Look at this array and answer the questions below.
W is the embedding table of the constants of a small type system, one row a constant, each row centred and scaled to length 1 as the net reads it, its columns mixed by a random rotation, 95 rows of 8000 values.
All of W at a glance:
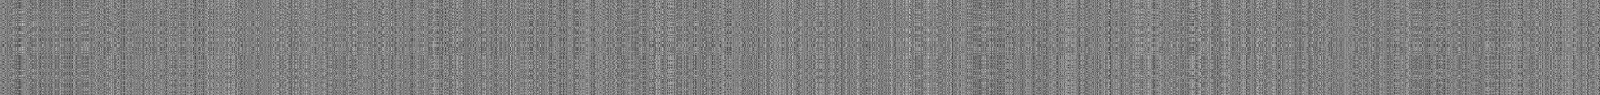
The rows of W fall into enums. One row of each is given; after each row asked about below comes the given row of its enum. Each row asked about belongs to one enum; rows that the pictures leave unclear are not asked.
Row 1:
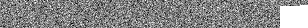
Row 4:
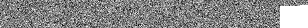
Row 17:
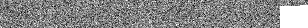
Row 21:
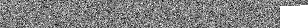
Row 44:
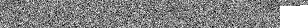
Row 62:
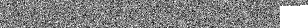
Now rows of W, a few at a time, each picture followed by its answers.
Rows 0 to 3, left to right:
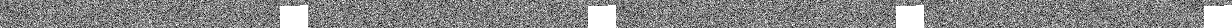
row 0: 17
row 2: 17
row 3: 44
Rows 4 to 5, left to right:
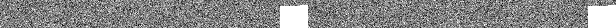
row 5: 17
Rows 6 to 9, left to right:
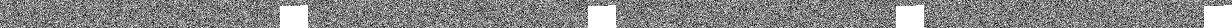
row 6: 62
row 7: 44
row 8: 4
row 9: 1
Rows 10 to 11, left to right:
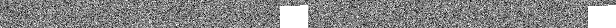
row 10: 17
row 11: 21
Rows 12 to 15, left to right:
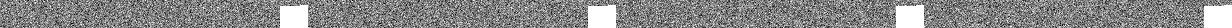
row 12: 1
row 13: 1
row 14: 62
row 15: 4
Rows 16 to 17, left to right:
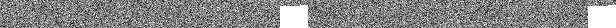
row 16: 1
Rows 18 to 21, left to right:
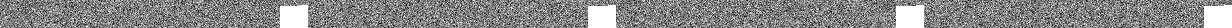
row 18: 4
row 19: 1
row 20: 44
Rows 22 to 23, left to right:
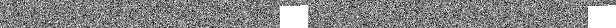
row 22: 62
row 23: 21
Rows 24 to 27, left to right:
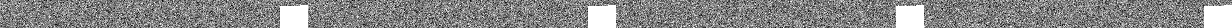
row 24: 21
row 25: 21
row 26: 62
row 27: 4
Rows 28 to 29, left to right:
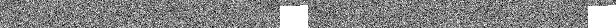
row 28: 44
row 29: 17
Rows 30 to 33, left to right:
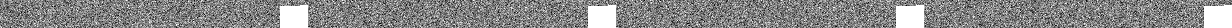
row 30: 17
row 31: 1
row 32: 1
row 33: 21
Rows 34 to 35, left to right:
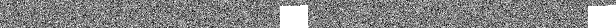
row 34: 62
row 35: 4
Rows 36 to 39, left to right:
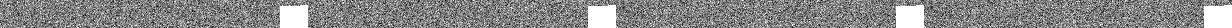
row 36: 62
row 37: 1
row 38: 17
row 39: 17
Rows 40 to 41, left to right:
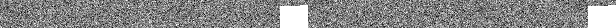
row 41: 44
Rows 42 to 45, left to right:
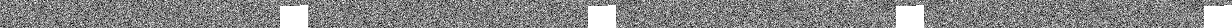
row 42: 1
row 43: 1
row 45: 44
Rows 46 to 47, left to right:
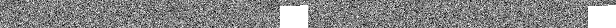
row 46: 44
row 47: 21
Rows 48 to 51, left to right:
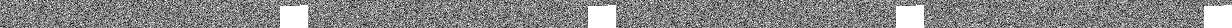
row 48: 1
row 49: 21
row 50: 1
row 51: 4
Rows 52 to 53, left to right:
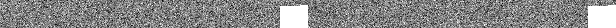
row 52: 21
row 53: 17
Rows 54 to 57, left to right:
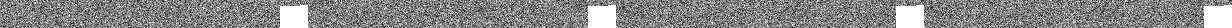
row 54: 1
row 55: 44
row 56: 17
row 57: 17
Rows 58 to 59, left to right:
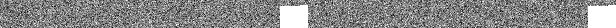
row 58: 17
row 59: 62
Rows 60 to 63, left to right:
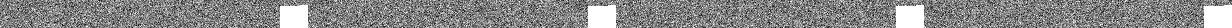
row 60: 4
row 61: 44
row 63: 17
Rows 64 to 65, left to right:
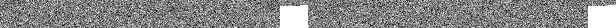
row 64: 44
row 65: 4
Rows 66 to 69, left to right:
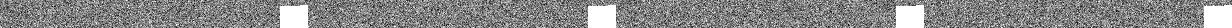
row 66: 17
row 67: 4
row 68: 44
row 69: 62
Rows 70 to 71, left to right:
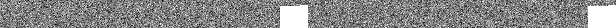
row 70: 21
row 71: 62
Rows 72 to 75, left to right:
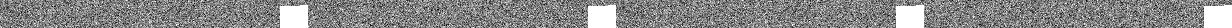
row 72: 17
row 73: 4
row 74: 17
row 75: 21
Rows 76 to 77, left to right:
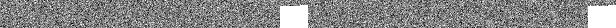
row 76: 1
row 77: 62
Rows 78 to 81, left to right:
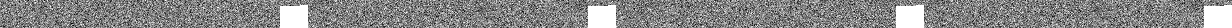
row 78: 1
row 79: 44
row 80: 4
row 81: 44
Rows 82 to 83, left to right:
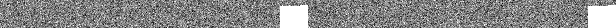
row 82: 62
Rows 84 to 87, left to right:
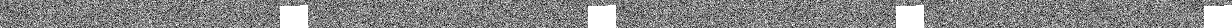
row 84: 17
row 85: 4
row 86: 17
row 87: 44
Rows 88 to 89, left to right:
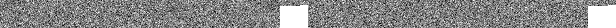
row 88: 44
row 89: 1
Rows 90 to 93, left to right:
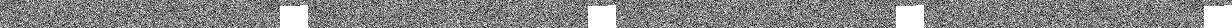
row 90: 44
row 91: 17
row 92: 4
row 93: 44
